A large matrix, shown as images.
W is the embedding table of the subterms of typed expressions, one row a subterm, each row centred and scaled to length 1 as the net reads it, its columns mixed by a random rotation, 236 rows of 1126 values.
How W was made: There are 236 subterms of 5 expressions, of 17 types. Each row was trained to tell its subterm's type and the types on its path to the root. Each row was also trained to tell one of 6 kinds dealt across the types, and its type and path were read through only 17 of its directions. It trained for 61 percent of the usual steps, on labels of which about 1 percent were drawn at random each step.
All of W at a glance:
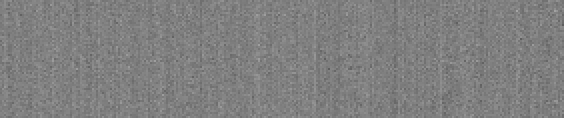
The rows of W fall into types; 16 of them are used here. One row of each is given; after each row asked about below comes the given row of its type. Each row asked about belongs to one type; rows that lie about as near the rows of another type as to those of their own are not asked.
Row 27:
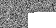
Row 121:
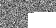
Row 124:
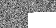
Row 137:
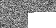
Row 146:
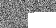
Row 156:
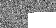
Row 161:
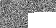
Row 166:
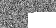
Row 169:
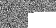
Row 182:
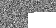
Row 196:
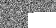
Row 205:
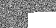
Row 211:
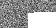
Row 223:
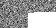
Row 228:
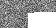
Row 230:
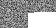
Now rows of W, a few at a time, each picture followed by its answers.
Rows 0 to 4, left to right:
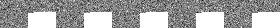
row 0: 169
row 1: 124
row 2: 223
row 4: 121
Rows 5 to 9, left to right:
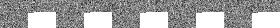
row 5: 169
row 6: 124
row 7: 223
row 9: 156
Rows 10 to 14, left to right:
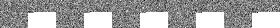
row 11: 166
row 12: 223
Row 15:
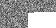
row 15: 182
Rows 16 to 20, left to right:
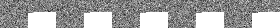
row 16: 121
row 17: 223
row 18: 27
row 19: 196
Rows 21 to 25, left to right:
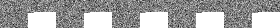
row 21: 166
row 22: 196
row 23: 161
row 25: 161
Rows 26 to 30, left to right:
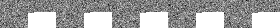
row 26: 182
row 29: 166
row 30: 196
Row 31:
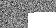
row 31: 182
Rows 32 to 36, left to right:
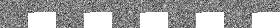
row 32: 182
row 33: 166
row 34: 196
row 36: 166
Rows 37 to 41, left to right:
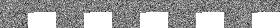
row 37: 124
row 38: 230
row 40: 205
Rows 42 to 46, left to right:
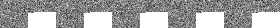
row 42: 211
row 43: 27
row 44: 121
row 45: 211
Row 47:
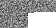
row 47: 182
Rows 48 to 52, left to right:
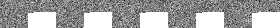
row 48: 124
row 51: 182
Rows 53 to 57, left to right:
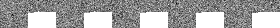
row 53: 205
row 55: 146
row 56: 205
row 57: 137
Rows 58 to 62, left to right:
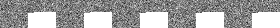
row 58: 228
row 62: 161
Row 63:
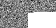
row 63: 124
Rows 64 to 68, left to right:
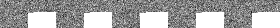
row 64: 124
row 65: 169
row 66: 27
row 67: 205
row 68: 169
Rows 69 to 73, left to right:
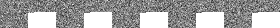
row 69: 146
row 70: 161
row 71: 230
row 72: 156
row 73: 137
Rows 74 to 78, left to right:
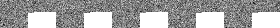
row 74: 137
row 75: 230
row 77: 166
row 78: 27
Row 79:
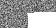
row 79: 228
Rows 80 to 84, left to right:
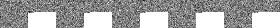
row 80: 137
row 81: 121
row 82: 124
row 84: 182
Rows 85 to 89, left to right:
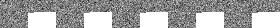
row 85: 205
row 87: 27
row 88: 166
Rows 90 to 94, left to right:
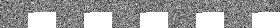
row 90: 124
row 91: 121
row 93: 156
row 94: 230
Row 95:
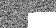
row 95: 166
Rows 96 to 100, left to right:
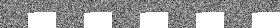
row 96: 205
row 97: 161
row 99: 169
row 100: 205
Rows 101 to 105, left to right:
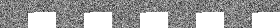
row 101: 121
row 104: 211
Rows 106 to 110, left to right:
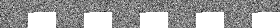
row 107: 223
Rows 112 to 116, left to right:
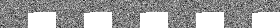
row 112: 205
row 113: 156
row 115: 27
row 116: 156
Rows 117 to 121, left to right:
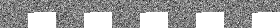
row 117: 166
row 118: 146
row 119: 169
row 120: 124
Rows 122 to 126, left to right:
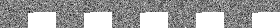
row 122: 121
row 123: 228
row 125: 196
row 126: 182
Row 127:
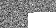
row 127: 169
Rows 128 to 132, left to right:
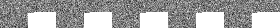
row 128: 146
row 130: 27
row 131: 146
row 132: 223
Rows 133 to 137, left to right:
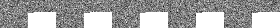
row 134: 169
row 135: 196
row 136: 230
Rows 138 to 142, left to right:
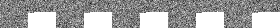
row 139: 137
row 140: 228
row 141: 169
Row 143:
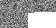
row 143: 161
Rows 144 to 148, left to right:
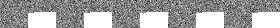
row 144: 230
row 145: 27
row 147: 205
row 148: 228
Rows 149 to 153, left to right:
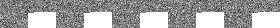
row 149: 156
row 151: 146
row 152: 124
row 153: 156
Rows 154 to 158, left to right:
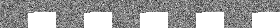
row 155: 161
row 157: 228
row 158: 230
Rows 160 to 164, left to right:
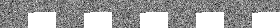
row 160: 211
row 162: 121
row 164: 161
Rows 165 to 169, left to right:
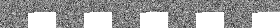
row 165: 182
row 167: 230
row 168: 146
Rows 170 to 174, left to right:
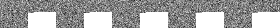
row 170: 137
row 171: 121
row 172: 166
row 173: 146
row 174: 124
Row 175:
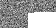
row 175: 161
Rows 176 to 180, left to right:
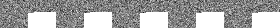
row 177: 161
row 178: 156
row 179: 223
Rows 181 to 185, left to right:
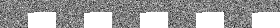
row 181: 230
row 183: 169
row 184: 230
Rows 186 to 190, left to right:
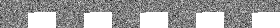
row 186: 223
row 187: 166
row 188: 137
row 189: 146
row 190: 146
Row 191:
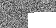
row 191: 182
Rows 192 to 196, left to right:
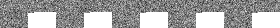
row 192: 27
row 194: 137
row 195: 137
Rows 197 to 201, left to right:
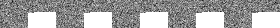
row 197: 211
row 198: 230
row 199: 223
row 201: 137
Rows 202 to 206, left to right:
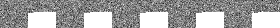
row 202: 121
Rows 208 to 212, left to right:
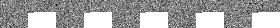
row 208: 166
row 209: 223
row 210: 166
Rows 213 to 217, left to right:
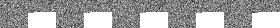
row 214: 223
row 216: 27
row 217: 161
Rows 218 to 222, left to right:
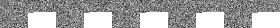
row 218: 124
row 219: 137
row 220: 230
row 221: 169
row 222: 137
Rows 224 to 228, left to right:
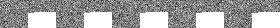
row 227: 124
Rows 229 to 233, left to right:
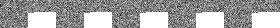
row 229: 27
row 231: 223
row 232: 230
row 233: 223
